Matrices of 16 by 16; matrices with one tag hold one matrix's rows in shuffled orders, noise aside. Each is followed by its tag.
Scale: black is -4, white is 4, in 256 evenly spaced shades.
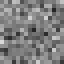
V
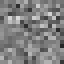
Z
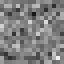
V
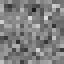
V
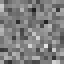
V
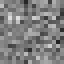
Z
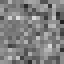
Z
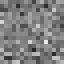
V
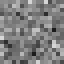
V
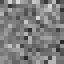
Z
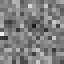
V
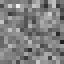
Z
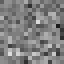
Z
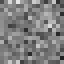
Z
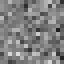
Z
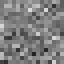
V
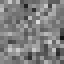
Z
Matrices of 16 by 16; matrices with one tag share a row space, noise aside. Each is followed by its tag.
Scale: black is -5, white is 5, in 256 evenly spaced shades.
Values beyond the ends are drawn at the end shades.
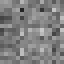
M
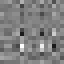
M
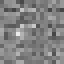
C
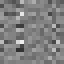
C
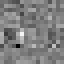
C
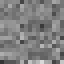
M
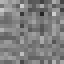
M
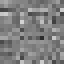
M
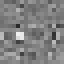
C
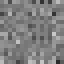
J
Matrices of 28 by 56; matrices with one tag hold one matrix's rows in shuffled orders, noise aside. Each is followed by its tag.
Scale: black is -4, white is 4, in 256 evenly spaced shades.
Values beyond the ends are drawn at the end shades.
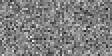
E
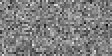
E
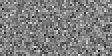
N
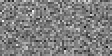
E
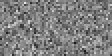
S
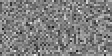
N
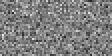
E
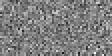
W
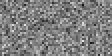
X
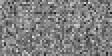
E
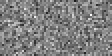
S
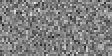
N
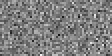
W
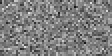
S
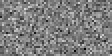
S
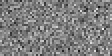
W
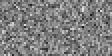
X
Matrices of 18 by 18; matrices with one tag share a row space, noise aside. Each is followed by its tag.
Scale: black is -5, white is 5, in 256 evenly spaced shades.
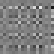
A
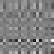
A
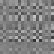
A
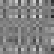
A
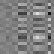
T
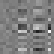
T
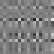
A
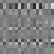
A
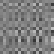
A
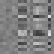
T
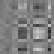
T
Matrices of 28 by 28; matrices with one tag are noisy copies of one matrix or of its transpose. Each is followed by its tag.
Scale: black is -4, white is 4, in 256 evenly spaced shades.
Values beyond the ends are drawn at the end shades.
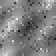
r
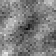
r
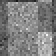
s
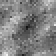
r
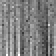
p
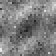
r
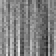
p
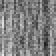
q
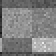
s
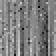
p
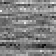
q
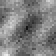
r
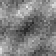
r
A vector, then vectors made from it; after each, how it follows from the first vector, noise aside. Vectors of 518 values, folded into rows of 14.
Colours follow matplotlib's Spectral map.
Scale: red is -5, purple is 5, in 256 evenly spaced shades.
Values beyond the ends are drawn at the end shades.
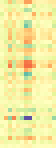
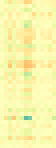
shrunk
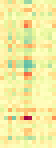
negated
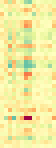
negated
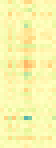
shrunk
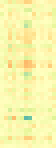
shrunk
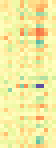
wrapped around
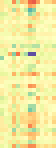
wrapped around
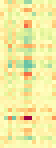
negated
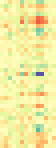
wrapped around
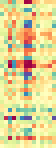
scaled up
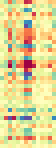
scaled up
